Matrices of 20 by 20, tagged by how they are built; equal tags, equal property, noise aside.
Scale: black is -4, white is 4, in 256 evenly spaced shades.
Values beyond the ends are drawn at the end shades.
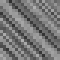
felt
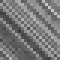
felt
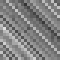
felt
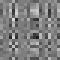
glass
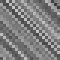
felt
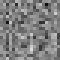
glass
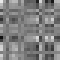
glass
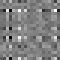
glass
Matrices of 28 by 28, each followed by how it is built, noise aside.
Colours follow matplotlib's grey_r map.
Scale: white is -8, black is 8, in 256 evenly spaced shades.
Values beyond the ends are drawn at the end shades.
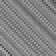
Toeplitz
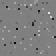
sparse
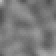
smooth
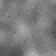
smooth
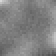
smooth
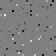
sparse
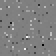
sparse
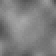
smooth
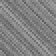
Toeplitz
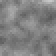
smooth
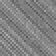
Toeplitz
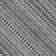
Toeplitz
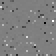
sparse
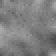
smooth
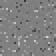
sparse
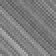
Toeplitz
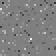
sparse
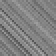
Toeplitz
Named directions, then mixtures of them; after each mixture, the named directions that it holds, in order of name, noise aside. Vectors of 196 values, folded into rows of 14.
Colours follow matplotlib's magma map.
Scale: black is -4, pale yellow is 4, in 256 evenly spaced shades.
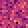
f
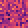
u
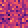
u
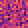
u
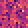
f, u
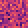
u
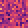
u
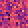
f, u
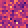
f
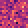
f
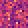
f, u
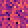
f, u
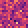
f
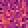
f, u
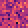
f, u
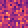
f, u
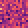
u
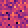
f, u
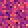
f, u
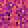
f, u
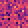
f, u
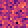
f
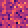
f, u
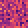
u
